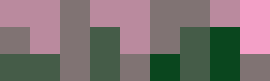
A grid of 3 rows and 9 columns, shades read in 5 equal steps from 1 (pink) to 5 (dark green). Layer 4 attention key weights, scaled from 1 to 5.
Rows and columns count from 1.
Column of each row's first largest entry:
3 8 6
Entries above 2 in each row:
3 6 9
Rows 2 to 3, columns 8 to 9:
5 1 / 5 3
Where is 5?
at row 2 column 8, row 3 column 6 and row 3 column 8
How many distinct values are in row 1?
3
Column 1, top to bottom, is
2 3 4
